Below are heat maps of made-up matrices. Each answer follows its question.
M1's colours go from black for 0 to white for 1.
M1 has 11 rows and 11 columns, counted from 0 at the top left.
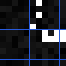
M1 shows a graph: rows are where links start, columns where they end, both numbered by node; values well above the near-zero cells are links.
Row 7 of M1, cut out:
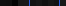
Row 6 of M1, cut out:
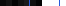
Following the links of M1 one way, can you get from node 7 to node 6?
no
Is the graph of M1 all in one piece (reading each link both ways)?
no
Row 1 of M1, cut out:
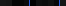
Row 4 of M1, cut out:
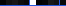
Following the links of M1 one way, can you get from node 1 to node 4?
no
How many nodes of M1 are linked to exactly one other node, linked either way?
4
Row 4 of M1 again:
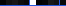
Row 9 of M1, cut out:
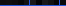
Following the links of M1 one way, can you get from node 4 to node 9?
yes
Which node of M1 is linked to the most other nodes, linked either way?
node 6
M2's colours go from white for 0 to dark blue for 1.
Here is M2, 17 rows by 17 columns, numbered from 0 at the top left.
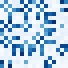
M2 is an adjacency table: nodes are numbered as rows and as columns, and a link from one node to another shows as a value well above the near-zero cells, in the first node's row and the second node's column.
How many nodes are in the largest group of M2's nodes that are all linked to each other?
2
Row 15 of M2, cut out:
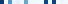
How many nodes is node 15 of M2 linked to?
5
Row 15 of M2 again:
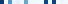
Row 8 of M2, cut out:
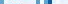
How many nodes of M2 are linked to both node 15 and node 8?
2
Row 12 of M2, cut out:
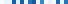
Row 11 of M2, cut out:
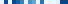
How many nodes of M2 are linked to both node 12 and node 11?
6
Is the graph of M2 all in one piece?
yes
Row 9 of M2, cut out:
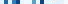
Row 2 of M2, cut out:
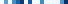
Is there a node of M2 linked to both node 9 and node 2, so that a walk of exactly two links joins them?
yes
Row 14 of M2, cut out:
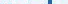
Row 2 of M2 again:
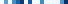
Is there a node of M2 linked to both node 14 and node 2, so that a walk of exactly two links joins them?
no
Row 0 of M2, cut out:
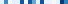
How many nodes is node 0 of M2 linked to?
7
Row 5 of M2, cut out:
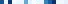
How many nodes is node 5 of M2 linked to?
6
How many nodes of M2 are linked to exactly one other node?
1
